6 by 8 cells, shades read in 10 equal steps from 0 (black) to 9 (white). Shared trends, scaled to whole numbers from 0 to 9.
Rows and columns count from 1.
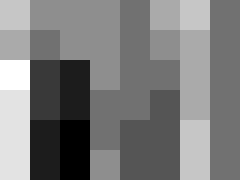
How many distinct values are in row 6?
7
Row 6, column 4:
5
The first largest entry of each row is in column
1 1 1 1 1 1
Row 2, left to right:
6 4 5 5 4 5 6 4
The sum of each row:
43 39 35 32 30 31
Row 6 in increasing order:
0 1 3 3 4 5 7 8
